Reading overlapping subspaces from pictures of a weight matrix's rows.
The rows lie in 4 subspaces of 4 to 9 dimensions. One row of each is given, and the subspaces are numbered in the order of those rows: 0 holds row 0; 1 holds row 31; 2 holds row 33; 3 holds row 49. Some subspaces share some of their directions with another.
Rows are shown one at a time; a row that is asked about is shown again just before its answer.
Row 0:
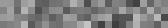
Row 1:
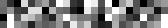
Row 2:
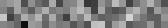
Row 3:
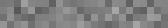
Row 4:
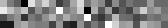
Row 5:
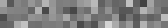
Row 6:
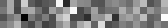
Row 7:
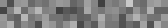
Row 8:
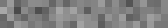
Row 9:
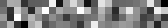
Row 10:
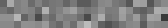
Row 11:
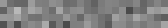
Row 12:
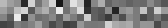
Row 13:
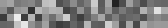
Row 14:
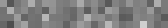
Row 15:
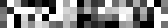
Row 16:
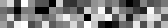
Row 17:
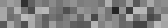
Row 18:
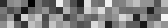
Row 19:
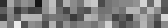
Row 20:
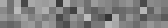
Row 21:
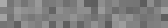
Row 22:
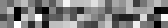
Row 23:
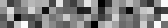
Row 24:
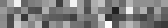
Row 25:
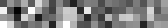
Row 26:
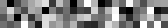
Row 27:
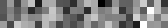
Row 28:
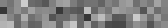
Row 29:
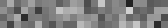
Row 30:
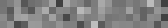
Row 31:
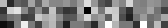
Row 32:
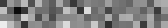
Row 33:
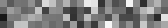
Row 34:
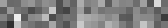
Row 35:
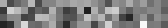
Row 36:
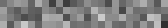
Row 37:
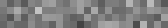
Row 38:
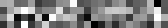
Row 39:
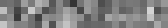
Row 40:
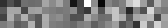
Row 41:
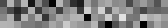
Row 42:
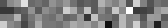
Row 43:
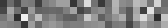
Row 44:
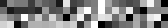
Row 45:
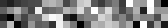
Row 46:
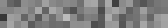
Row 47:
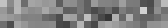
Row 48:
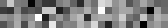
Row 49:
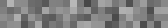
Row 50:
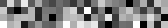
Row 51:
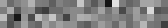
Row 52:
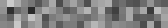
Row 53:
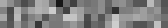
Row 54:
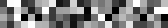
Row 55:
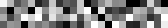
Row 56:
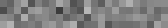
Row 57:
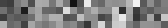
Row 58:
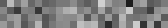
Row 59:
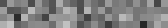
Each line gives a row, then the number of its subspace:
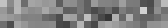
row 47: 3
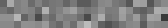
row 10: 2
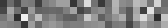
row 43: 2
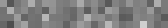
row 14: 1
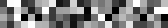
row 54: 2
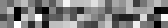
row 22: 2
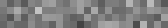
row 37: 3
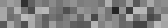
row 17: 0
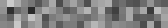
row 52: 2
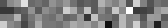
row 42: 0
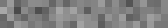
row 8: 0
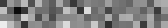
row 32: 1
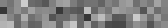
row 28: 0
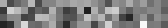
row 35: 1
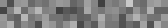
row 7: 0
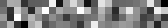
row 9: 3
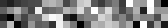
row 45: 3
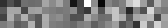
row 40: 2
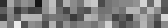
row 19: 2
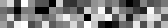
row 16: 2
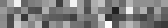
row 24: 2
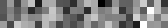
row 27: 2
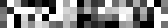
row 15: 1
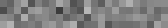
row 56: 0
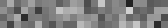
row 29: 0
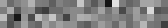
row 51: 2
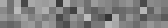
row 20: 3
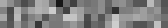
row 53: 1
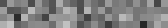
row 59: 1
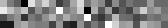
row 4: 0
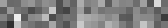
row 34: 1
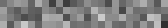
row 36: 2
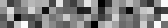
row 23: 3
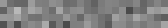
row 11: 2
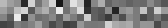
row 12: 0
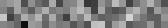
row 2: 2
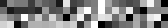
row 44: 3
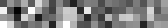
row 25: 1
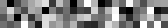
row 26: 3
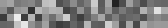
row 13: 2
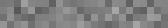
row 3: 0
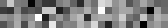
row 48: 1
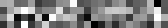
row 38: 1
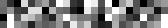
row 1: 2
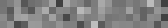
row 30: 3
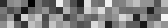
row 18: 1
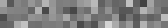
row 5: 2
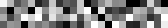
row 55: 2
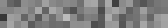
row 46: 2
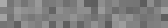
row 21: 2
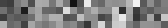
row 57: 0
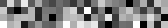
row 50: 1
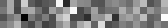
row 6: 3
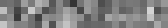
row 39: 1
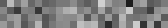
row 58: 0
